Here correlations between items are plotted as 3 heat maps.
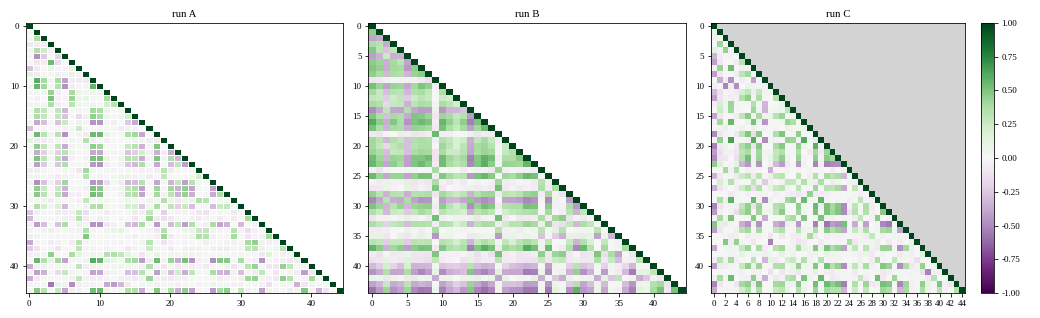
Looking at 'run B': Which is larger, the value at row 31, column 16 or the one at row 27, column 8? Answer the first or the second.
the first
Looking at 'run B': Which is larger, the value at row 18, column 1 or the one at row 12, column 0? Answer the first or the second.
the second
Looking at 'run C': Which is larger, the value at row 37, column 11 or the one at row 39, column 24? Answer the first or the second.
the first
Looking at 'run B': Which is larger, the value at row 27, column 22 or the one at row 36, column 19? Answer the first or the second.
the second
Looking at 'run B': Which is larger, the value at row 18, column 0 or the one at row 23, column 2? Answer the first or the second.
the first
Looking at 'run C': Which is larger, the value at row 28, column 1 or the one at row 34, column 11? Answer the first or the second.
the second
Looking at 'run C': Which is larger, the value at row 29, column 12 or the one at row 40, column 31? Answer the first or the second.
the second
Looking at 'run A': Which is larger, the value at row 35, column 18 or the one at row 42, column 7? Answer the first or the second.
the second
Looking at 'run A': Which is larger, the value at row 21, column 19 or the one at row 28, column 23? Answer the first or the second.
the first
